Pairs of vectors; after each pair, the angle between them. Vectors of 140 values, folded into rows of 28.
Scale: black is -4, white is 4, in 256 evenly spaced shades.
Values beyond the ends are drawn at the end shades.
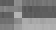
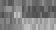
nearly parallel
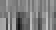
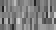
partly opposed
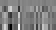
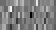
partly aligned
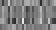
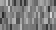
partly opposed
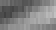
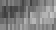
nearly parallel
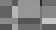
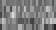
partly aligned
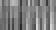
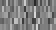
orthogonal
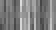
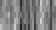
nearly opposite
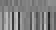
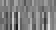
nearly opposite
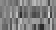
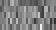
partly opposed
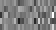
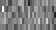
orthogonal
